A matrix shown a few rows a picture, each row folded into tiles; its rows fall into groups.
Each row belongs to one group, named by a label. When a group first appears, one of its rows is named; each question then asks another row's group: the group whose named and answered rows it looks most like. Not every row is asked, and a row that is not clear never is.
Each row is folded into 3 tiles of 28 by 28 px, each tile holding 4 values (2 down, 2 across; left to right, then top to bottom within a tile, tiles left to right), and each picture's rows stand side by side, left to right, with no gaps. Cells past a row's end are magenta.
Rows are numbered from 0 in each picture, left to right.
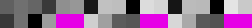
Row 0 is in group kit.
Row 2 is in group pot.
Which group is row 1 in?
pot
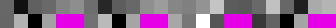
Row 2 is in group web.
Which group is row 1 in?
kit
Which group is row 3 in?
kit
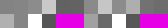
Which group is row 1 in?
web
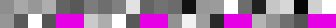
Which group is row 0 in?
web
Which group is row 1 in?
web
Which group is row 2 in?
pot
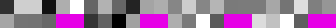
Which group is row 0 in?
pot
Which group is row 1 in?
kit
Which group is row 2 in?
web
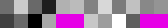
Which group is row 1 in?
web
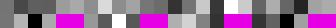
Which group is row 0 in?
kit
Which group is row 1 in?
web
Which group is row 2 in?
pot
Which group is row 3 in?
kit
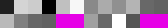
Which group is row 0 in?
pot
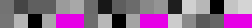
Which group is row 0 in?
kit
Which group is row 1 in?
kit
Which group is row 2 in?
pot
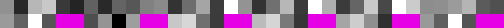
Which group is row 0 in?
web
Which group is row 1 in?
kit
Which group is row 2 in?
pot
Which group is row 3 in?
pot
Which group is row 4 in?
pot
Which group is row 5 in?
web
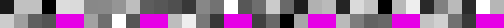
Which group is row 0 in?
pot
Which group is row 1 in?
web
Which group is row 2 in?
pot
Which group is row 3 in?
kit
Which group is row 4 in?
pot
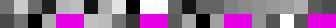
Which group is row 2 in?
kit
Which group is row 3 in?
web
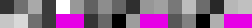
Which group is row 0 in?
pot
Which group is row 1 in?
kit
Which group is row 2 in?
kit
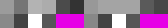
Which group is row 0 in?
web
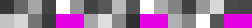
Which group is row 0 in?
pot
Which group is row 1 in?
pot
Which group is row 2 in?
web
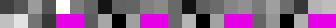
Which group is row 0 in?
pot
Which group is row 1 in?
kit
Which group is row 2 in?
kit
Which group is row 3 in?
kit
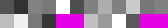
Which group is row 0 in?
pot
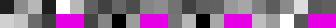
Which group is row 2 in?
kit
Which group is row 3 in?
web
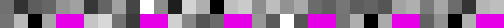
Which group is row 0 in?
kit
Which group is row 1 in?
pot
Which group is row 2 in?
pot
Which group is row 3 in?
web
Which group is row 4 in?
kit
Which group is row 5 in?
kit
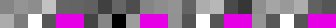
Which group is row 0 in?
web
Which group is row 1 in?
kit
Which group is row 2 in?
web
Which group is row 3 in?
web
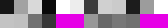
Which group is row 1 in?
pot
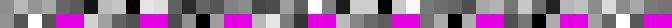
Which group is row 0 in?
web
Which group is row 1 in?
pot
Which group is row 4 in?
pot
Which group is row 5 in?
kit
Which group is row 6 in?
kit
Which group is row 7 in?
web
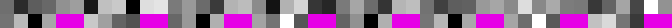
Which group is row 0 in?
kit
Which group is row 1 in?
pot
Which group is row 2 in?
kit
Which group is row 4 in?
kit
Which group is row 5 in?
kit
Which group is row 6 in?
web
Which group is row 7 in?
pot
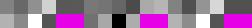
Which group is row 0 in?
web
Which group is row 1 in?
kit
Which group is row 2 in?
web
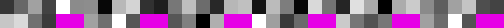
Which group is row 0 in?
pot
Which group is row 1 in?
web
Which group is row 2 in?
kit
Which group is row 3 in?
pot
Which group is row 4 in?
pot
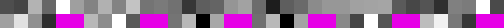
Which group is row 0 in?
pot
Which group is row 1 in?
web
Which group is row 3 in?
kit
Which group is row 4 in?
web
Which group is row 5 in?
pot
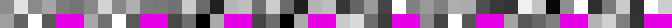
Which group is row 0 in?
web
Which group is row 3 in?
kit
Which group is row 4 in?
pot
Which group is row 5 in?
web
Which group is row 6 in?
pot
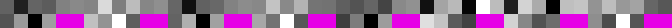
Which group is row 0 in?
kit
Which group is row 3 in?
web
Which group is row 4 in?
kit
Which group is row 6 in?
pot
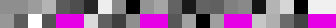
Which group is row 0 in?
web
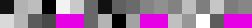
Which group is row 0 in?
pot
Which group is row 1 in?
kit
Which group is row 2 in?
web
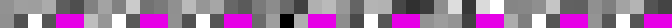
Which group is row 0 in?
web
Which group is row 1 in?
web
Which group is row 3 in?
kit
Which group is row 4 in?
web
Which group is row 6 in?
web
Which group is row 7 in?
web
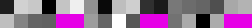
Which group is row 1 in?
web
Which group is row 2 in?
kit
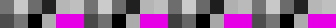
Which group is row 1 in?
kit
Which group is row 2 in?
kit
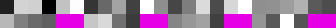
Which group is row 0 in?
pot
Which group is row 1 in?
pot
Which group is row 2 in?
pot
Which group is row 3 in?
web
